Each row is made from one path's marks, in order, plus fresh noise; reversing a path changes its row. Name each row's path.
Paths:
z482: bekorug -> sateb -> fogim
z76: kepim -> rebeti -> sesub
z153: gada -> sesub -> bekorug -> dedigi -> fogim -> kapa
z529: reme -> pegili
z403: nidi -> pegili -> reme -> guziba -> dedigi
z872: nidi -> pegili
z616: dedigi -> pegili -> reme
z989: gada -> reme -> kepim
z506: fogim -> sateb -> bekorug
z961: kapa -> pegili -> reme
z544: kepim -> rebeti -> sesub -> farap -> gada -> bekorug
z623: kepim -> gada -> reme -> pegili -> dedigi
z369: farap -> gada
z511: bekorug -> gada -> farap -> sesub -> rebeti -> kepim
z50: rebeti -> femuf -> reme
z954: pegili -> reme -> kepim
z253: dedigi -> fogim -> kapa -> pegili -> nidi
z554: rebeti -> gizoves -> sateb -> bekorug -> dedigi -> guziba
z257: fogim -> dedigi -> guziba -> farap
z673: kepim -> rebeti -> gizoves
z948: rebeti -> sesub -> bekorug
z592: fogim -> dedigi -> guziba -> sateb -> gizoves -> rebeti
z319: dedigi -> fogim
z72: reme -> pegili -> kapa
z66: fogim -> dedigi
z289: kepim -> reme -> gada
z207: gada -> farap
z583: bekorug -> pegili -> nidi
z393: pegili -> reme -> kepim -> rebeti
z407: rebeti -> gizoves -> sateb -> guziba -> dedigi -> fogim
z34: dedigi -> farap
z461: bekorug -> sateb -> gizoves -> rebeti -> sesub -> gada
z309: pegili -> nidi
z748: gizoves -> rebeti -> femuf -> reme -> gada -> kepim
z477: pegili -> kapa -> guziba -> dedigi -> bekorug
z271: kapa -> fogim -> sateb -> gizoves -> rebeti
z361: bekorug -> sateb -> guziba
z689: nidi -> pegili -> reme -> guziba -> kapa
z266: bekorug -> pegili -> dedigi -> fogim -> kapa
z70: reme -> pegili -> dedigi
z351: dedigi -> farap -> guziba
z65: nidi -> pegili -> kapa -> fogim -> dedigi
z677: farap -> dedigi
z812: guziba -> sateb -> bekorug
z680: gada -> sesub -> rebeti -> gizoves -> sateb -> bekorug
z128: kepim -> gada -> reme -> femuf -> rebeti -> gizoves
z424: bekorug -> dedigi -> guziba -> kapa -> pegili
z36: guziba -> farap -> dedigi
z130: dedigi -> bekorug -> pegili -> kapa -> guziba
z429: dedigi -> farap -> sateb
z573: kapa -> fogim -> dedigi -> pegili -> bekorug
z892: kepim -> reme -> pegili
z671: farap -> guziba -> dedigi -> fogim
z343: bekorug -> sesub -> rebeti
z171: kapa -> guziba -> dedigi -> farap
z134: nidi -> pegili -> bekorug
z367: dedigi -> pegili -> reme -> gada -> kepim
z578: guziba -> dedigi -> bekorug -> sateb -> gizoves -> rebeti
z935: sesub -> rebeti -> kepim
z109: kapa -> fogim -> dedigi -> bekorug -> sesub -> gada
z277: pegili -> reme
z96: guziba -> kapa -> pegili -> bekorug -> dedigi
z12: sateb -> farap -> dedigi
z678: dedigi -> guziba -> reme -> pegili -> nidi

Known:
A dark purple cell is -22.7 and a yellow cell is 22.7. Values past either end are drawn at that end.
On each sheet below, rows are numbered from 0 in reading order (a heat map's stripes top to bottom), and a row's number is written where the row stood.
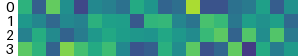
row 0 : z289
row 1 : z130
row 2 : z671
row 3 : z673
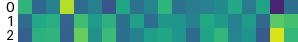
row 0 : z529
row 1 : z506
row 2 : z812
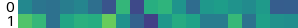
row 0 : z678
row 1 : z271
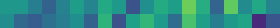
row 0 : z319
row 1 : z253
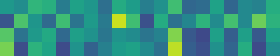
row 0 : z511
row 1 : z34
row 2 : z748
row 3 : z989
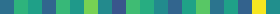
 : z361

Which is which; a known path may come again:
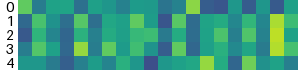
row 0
z748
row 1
z12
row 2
z36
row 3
z429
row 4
z319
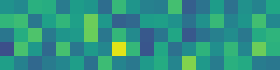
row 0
z511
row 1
z592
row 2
z461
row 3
z34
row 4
z65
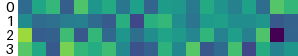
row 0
z506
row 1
z678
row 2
z72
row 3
z673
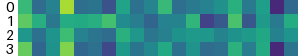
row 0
z529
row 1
z128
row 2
z623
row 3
z277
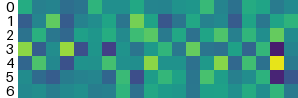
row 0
z153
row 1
z109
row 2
z171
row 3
z954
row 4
z351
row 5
z253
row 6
z403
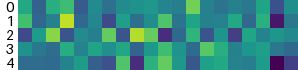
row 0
z367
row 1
z892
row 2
z369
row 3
z424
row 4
z309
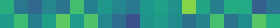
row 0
z266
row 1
z578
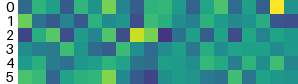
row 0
z361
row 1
z689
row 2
z207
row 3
z70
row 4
z407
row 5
z271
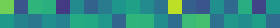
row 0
z989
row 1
z130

